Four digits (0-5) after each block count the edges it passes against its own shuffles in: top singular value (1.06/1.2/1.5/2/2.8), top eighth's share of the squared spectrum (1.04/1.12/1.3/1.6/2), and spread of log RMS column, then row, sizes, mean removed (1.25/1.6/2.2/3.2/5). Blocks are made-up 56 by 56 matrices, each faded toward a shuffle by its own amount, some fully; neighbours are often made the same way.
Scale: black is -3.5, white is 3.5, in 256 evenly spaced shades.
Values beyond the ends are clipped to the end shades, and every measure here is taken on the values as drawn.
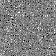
3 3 2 0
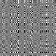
5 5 4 3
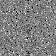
2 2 0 0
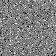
1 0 0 0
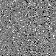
3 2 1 0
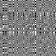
5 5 3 3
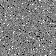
1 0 0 0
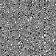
3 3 2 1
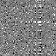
4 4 2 1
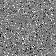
1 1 0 0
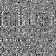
4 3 2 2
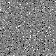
3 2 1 0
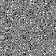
3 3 1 0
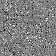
2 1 0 0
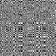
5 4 3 3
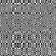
5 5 3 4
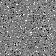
2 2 0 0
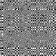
5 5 3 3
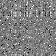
3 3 1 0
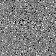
3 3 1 1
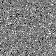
1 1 0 0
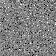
2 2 0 0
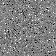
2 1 0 0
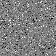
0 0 0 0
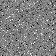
0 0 0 0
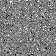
1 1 0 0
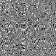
4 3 2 2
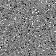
0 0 0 0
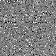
3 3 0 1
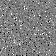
1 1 0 0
